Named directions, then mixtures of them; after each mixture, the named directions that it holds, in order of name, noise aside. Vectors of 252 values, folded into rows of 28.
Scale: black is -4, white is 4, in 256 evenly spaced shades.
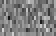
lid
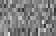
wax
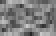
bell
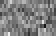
bell, wax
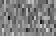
lid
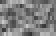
bell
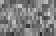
bell, lid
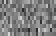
lid, wax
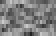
bell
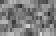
bell, lid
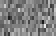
lid, wax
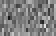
lid, wax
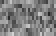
bell, lid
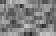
bell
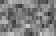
bell, lid
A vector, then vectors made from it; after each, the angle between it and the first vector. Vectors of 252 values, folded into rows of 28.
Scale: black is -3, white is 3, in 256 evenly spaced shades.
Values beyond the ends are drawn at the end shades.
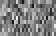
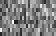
partly opposed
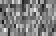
orthogonal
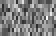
nearly opposite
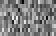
nearly parallel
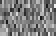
orthogonal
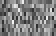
nearly opposite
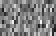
partly opposed
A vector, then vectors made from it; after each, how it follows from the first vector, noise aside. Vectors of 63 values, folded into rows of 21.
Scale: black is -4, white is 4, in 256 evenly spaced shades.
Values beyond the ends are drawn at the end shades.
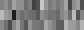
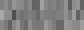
shrunk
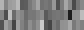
reversed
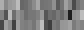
reversed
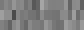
shrunk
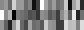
scaled up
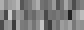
reversed
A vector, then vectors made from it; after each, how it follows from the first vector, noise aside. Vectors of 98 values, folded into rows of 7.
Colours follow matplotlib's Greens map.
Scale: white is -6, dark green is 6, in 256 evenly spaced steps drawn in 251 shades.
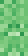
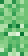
scaled up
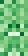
scaled up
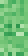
sign-scrambled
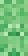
negated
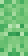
negated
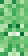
scaled up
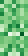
scaled up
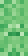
negated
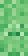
negated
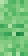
sign-scrambled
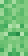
negated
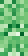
scaled up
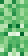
scaled up
